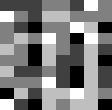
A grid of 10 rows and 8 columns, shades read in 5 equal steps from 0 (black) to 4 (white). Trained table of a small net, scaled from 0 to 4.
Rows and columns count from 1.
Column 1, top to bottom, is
1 4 2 2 3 2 3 2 0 4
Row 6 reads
2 2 0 3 1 1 3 0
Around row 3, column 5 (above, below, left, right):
3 2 2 4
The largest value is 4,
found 8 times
